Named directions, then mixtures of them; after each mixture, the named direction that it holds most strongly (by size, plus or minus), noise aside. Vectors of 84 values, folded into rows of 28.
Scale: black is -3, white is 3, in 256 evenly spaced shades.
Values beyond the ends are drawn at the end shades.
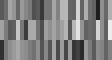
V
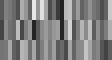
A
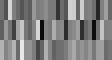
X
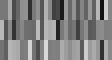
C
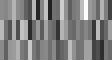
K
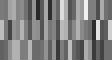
K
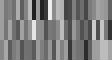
A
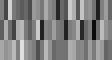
X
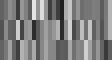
A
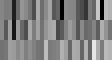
C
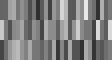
V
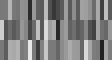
C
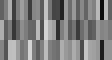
C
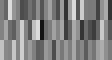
X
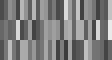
A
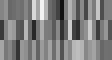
V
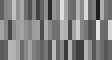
V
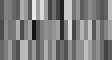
A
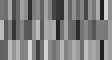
C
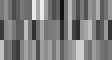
V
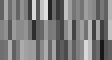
A
